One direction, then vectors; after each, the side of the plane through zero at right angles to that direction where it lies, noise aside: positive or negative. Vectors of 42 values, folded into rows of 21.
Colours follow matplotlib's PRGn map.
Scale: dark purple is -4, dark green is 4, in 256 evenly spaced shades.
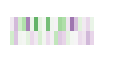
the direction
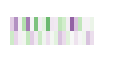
positive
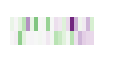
positive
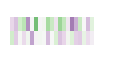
positive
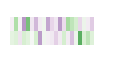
negative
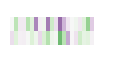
negative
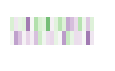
positive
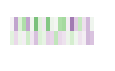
positive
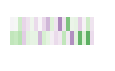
negative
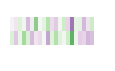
positive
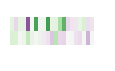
positive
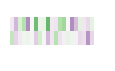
positive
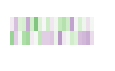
positive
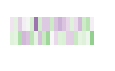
negative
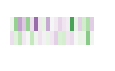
negative
